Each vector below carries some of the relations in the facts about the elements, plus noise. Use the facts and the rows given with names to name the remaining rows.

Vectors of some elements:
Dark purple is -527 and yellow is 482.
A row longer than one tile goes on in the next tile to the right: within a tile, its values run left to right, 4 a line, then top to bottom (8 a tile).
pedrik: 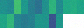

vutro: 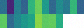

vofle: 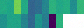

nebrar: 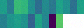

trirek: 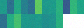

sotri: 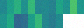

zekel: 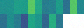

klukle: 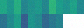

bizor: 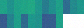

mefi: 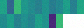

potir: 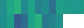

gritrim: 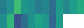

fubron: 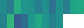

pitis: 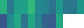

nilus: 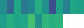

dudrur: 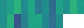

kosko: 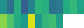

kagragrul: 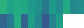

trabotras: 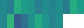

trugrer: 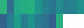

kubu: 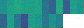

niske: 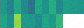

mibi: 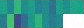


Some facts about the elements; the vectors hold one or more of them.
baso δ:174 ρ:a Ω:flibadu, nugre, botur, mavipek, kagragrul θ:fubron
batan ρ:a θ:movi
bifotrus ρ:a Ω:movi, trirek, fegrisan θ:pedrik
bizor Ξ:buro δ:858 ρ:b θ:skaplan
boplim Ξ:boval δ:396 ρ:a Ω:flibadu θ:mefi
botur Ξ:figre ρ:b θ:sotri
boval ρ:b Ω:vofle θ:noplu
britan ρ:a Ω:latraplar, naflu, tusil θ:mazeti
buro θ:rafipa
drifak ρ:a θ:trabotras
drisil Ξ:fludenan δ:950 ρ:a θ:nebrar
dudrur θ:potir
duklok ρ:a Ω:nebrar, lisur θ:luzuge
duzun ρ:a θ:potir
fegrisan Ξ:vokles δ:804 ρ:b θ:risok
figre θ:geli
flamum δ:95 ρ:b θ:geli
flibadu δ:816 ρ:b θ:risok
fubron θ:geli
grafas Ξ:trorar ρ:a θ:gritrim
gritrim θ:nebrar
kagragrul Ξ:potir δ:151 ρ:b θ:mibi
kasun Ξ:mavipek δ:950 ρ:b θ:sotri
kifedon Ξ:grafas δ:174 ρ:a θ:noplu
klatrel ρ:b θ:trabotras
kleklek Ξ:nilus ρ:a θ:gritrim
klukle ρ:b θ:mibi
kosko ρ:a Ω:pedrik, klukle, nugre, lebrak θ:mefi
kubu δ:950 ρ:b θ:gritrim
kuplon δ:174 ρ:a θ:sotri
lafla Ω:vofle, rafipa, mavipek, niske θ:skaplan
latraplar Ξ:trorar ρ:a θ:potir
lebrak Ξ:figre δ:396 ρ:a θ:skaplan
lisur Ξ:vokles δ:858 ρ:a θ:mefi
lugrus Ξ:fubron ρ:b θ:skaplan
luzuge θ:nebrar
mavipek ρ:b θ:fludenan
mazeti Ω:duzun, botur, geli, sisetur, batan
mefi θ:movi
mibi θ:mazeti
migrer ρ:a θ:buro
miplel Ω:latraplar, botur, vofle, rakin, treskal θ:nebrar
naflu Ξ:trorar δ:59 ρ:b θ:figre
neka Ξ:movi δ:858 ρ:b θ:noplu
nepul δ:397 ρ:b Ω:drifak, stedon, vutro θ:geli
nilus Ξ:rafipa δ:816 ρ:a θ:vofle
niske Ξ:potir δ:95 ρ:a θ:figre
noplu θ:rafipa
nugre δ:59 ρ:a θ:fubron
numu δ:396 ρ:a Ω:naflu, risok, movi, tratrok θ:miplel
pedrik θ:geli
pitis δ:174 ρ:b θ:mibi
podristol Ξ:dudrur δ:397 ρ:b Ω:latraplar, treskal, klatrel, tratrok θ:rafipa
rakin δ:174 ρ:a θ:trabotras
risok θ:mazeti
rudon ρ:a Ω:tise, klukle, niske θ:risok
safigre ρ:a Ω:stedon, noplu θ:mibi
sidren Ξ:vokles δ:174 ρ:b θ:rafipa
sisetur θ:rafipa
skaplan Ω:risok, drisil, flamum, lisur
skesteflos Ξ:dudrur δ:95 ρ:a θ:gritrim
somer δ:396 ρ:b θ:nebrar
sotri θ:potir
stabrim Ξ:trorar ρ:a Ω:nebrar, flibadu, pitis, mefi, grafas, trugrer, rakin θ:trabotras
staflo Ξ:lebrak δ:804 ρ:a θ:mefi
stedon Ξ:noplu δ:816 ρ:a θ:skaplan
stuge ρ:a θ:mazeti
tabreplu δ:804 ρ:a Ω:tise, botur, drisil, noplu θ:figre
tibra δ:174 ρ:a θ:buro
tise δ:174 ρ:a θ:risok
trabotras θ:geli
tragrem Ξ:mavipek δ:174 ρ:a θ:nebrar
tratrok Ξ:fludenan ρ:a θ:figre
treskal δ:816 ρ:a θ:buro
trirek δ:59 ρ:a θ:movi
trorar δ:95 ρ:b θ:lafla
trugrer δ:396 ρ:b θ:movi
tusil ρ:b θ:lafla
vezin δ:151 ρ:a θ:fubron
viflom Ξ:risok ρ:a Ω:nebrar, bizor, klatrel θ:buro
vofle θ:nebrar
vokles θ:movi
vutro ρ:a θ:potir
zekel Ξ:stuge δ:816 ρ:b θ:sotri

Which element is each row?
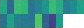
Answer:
risok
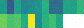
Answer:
baso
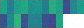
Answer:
klatrel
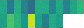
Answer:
britan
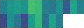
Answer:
sidren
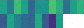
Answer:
movi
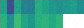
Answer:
tise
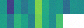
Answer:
lisur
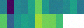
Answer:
stedon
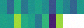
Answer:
grafas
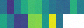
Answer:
nepul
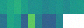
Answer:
boval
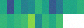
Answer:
boplim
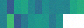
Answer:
figre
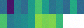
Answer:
drifak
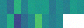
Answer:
vokles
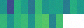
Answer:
drisil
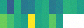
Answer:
rudon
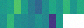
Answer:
rafipa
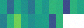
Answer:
tratrok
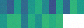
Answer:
tragrem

